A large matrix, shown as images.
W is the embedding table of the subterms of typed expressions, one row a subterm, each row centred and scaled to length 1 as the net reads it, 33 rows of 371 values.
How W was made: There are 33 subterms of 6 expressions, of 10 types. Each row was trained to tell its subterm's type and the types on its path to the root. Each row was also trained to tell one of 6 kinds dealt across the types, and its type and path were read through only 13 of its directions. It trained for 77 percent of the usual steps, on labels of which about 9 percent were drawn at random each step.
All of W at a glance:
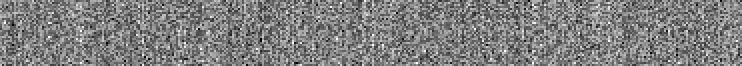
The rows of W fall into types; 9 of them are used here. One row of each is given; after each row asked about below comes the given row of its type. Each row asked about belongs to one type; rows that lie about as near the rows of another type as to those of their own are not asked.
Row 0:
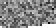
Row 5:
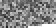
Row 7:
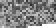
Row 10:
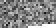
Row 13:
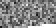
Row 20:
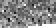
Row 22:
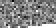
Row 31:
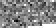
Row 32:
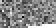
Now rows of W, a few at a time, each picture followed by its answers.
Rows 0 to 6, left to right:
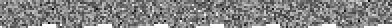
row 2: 20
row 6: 13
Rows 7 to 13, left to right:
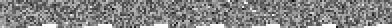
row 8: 0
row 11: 0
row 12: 22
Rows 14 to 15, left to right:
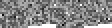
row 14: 13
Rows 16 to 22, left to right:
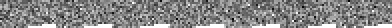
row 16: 5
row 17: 20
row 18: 0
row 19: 5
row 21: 32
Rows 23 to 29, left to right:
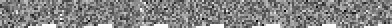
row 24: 22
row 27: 32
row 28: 7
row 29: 5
